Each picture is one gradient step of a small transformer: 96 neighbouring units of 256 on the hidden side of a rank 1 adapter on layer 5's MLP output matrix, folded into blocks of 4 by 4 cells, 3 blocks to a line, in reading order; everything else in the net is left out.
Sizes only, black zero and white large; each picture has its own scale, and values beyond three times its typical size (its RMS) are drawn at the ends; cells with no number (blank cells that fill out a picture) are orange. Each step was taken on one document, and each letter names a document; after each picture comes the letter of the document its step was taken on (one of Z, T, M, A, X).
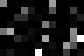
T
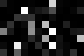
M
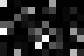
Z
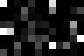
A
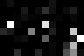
T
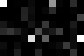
A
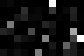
T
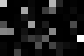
A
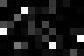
M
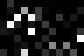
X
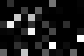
X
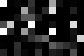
A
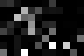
X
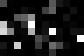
M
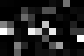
M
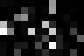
M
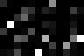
T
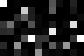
A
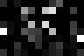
Z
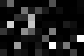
X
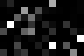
X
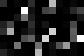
A
